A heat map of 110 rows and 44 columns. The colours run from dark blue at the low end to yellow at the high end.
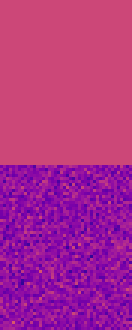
It is made of 2 by 1 panels. Panel 1,1: middling, flat. Panel 2,1: low, fine-grained.
